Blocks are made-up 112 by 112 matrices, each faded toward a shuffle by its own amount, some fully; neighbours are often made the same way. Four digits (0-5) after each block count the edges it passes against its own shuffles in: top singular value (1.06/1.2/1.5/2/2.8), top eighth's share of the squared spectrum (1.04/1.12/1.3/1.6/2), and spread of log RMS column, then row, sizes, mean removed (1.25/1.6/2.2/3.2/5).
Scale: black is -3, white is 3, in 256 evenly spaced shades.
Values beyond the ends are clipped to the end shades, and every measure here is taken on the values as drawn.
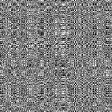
5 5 4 4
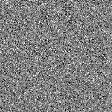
3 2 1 1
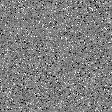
0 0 0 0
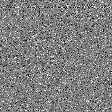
1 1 0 2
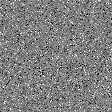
0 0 0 0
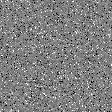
1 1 0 0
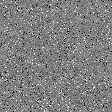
0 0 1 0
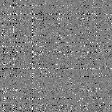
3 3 3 3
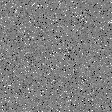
0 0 0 0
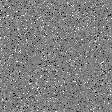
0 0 0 1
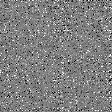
2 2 2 2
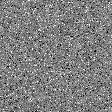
0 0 0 0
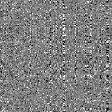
4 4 3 2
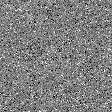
2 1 0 0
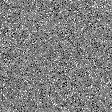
2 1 0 0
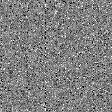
3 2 2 0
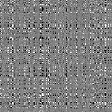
5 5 4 4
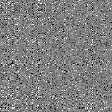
4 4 3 2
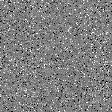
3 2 1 0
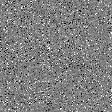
3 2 2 1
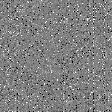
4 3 2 1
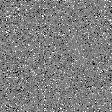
3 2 1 1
